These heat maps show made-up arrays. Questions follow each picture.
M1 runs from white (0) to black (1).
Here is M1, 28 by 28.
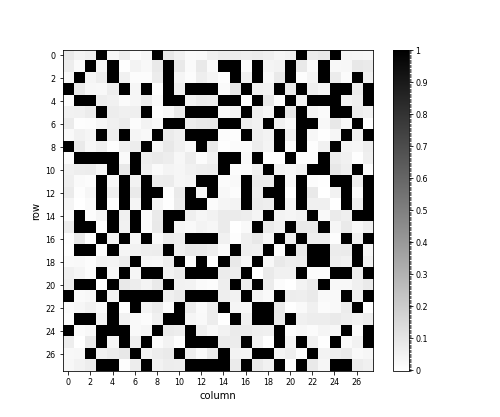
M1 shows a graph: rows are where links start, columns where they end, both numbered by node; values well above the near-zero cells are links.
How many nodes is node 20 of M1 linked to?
7
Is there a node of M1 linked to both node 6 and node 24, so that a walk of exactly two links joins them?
no
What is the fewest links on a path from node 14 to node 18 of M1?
1
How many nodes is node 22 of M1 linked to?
7
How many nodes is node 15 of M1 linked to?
8
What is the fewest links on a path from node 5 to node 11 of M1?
1
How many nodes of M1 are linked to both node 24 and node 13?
6
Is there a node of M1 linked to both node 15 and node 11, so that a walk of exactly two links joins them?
no
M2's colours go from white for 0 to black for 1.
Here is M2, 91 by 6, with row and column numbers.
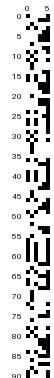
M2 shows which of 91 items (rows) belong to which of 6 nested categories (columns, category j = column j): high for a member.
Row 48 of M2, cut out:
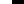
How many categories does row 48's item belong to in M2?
3
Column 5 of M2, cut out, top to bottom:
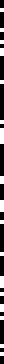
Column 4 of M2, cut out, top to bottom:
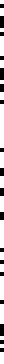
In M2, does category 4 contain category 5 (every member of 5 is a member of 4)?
no
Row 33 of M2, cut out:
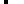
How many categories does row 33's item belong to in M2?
1
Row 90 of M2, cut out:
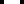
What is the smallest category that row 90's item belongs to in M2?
0
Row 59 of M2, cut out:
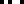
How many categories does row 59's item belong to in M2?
3
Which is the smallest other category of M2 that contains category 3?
4
